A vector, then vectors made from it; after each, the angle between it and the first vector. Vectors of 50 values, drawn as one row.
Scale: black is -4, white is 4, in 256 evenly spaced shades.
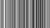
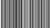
orthogonal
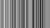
nearly parallel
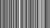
partly opposed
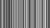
partly opposed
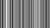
orthogonal
